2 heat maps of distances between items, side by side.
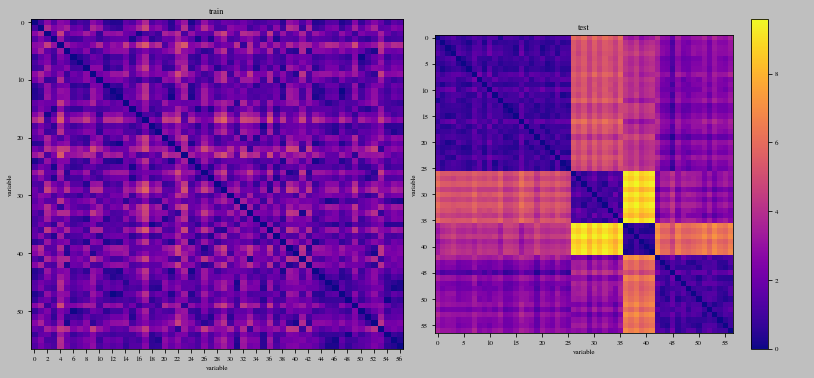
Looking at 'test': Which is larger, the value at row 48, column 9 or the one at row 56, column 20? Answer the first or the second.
the second
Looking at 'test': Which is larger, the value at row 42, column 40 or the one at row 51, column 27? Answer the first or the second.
the first
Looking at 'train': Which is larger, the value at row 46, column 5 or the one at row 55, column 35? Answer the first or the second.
the first
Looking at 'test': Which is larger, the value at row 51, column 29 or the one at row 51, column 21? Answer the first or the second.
the second
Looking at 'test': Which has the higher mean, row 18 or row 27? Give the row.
27
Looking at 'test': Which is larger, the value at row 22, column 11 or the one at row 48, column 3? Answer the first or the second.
the second
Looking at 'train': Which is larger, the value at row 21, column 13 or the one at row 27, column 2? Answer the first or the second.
the second
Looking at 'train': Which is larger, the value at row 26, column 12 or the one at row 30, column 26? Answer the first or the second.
the first
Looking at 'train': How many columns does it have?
57
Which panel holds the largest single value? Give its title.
test
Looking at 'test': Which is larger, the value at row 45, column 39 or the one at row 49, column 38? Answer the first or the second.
the second
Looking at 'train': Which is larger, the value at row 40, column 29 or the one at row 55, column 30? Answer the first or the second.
the first
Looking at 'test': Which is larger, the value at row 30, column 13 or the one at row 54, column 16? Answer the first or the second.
the first
